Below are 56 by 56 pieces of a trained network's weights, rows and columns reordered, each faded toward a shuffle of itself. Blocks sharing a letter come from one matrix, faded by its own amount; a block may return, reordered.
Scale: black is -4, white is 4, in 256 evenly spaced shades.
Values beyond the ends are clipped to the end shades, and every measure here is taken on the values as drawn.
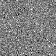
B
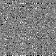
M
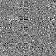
M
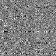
M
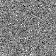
B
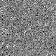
B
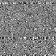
M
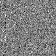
B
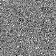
B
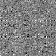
M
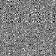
M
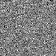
B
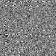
M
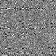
M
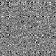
M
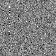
B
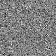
B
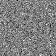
B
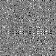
M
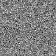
B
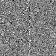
B
